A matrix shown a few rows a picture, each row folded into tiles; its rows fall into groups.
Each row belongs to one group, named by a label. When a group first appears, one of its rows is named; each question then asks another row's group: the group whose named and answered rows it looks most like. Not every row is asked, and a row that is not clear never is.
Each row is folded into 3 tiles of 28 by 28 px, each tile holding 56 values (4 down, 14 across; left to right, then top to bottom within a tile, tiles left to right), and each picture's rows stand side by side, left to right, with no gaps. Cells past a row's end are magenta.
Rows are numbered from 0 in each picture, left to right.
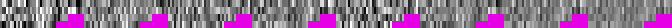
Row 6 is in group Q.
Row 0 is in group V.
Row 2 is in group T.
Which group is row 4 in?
T
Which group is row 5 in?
V
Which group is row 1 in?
V
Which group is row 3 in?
Q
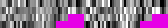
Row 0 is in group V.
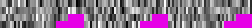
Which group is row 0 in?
V
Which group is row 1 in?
T
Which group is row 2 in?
T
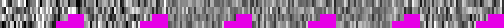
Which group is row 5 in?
T
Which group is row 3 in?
T
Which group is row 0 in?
V
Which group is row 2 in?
T
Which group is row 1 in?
T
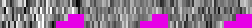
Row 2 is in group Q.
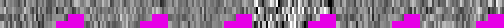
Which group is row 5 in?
Q
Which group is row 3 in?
V
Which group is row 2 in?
Q
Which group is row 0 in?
Q
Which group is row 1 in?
V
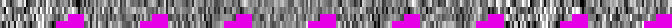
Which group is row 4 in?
Q
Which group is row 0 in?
V
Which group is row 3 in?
T
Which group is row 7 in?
T
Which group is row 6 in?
V
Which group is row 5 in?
Q
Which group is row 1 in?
T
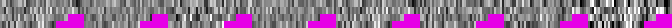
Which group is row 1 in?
T
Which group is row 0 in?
V
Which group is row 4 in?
V
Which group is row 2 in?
T
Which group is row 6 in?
V
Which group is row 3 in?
T
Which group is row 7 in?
V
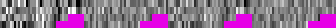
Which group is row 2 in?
V
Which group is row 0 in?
V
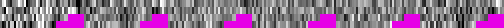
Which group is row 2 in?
V
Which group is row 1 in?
Q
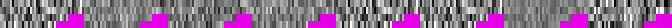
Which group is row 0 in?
T
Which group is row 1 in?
V
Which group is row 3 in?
T
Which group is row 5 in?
T
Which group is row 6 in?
Q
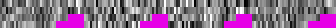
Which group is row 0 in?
Q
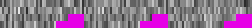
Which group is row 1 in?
T
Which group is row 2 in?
V
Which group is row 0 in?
T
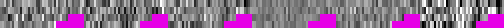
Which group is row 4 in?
T
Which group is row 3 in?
Q
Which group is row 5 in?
V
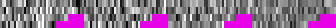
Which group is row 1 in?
T
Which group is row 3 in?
Q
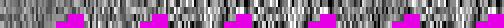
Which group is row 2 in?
V
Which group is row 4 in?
Q
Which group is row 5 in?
V
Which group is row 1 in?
T
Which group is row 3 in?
V
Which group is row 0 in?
Q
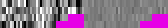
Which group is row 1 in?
Q
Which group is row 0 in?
V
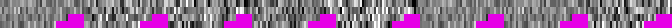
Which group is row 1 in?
T
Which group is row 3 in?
Q
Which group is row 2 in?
V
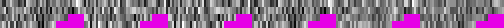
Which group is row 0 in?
Q
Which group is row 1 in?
T
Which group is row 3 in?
Q
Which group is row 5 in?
Q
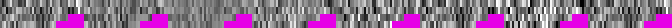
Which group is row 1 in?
Q
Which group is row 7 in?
Q
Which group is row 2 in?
Q
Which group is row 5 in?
Q
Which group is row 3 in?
V
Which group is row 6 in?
V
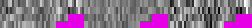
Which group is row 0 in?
Q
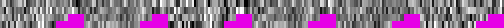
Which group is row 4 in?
Q
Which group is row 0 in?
V
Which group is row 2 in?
V
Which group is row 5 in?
T
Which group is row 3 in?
Q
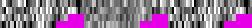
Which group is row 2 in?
V
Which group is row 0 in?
V
